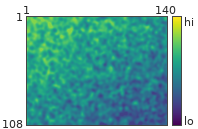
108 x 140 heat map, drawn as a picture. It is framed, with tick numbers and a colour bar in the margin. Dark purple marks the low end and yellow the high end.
Ninth with the highest average: top left. Slope: up to the top left. Ninth with the lowest average: bottom right. Grain: blotchy. Stripes: none. Mirror symmetry: none.
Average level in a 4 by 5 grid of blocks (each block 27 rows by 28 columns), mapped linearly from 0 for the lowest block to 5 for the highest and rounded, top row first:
5 4 4 3 3 | 4 4 3 2 2 | 3 3 2 1 1 | 2 2 1 0 0
